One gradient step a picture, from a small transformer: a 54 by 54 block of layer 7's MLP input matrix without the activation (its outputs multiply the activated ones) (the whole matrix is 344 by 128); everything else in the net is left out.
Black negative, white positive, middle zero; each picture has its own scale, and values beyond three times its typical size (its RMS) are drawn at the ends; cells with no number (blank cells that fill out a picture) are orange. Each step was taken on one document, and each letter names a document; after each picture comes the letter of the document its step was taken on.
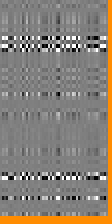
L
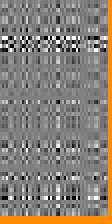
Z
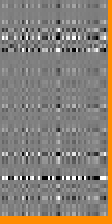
L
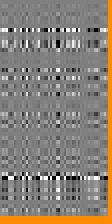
Z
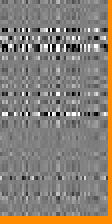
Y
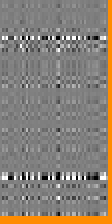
L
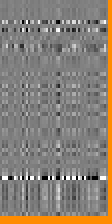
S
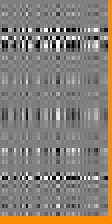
Z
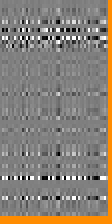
S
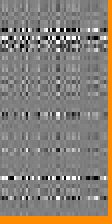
Y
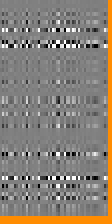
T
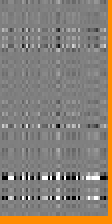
L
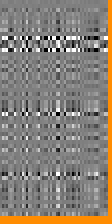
Z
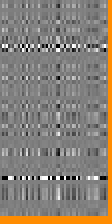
L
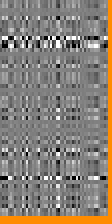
Z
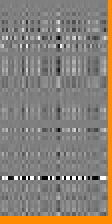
S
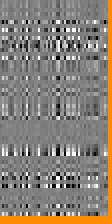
T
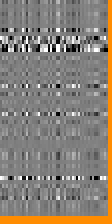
Y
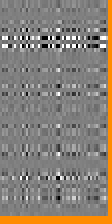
S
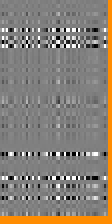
T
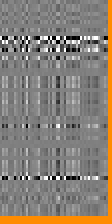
Y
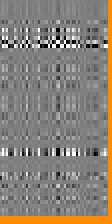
T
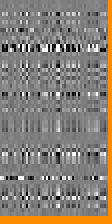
S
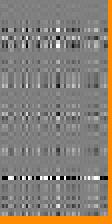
Z
